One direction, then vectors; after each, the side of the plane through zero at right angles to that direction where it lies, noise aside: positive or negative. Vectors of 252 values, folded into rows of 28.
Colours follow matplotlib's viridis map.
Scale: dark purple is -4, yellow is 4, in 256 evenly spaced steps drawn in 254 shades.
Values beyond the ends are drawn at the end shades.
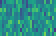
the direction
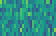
negative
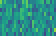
negative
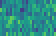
positive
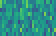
negative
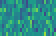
positive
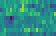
negative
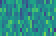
positive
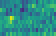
positive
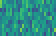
negative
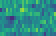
negative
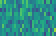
negative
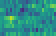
positive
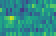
positive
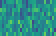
positive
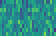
positive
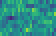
positive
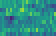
negative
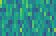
negative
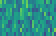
negative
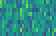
negative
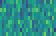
positive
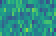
positive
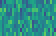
positive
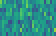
negative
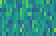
negative
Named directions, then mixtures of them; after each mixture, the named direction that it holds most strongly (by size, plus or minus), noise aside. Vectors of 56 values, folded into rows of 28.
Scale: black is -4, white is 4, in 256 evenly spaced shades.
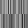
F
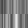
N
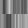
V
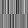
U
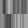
V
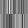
F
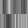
V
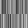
F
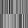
F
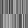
F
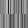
F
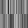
F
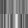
N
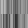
N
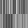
V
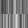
N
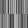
U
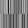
F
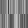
F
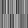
U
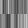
V
